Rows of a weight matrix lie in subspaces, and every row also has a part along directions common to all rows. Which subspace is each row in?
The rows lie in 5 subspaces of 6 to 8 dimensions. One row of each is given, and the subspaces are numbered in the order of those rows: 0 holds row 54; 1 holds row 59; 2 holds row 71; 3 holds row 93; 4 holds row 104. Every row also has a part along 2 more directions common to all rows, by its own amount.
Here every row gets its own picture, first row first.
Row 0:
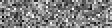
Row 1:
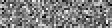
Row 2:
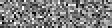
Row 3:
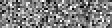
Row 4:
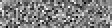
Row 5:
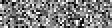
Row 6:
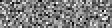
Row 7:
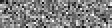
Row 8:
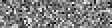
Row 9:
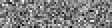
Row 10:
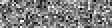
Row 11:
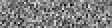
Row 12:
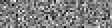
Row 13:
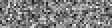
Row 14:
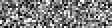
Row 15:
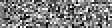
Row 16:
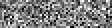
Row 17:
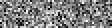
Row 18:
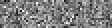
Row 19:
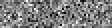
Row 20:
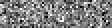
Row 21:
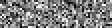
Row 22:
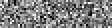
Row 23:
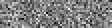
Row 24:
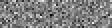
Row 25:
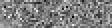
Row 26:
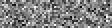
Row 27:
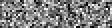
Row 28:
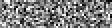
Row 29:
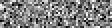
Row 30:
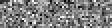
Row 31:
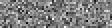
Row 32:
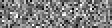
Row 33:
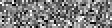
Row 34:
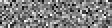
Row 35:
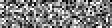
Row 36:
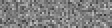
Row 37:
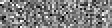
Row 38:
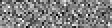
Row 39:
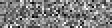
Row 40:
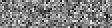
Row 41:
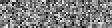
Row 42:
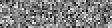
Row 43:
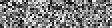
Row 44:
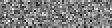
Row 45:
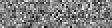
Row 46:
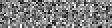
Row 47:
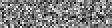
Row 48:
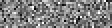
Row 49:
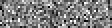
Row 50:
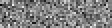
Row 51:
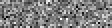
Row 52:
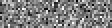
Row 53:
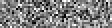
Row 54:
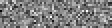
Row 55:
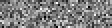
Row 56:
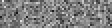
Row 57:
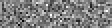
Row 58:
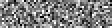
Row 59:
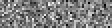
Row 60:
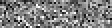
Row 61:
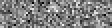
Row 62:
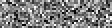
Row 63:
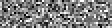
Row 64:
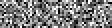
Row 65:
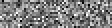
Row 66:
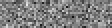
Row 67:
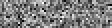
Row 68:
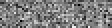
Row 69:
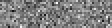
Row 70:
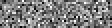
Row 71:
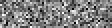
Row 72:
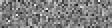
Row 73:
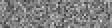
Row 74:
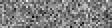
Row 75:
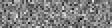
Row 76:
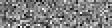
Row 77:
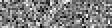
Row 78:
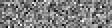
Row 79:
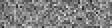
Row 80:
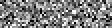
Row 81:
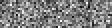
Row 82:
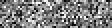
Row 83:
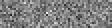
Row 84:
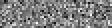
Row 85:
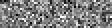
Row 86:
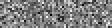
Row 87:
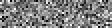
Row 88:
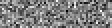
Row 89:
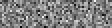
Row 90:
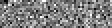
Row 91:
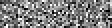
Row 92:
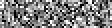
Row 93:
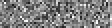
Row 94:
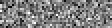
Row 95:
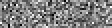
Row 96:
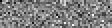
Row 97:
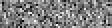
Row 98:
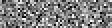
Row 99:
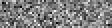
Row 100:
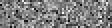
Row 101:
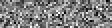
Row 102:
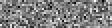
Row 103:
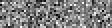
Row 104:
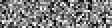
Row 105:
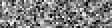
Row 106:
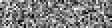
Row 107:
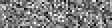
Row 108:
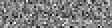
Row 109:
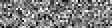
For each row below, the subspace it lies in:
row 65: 3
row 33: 2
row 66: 4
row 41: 4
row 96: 0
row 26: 2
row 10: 1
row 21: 2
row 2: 1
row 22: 1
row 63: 0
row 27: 0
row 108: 2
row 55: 4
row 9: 2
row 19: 3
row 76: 0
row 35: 1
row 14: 0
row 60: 0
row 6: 4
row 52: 4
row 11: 4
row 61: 1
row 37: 1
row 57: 0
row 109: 4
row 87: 2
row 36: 0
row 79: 2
